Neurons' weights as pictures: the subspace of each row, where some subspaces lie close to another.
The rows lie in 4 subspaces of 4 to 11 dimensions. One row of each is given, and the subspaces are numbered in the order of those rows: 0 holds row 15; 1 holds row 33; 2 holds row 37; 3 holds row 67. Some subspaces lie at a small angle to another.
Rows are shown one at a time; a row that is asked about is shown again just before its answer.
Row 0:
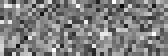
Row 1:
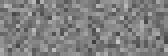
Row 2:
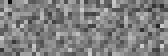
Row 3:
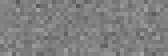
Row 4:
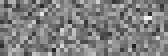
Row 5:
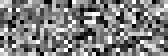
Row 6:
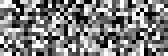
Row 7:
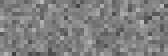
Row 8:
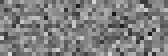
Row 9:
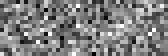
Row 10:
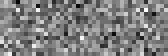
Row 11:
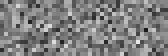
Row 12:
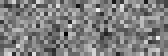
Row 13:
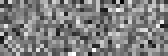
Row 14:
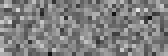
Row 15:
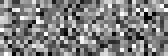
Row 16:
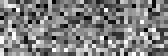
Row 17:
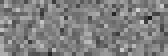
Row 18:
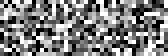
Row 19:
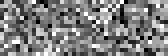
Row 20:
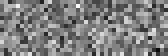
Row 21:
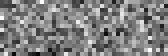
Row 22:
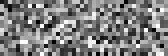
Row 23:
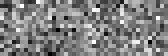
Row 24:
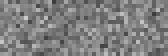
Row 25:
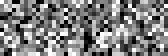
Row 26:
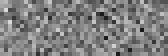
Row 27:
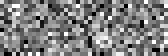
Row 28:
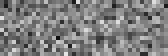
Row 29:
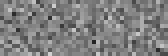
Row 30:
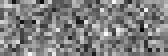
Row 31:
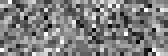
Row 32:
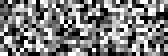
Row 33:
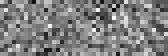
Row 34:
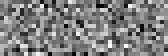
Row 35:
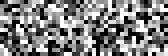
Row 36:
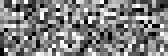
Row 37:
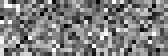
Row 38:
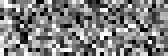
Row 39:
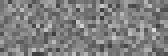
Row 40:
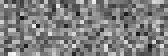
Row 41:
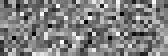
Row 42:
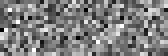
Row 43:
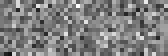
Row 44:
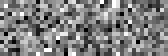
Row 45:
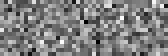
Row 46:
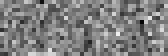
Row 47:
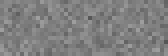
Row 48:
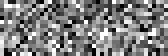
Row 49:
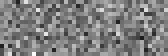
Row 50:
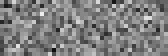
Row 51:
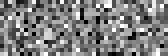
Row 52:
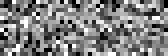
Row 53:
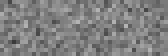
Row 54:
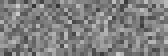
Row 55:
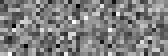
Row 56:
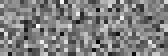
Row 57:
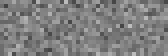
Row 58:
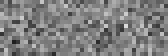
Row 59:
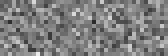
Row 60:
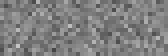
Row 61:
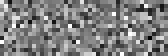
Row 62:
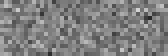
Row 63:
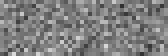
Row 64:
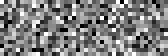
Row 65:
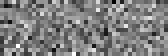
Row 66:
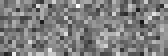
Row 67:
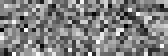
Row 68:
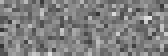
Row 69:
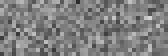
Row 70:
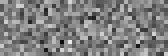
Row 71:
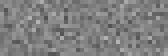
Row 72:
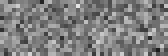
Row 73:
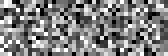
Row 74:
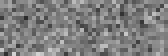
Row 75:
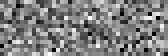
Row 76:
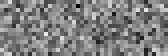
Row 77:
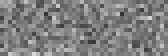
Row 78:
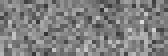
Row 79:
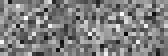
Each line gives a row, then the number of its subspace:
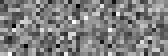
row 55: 3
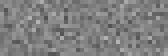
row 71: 1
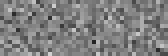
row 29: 1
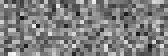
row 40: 3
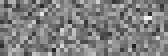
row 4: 0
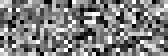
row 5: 3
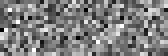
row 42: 3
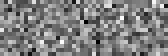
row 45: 3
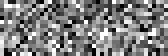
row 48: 2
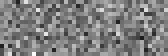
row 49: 0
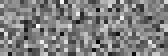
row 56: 3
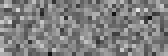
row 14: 2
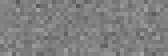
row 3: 0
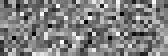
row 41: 3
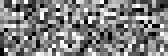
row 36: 3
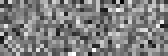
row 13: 3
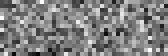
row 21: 2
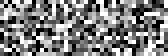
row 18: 3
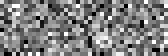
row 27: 1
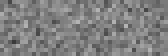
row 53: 3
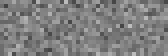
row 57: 3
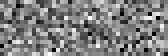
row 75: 1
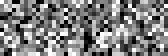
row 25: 3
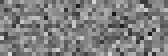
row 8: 3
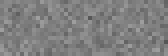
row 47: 1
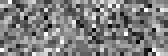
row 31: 2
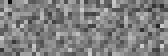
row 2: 3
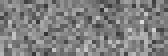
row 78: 0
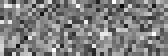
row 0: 2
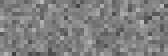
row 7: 2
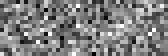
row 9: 3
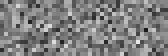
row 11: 1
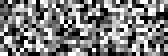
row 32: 3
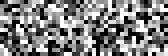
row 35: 2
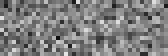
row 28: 3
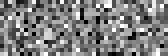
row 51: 3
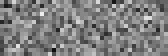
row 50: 0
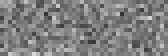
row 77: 1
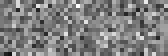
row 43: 0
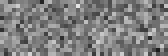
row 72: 2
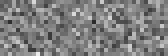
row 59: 1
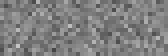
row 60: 1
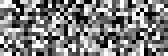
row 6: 0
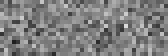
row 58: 3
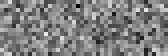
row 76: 2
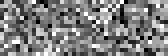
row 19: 1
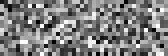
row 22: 1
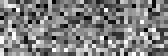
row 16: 0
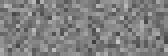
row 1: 1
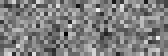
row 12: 1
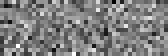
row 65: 3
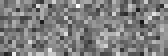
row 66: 2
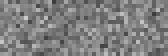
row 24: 0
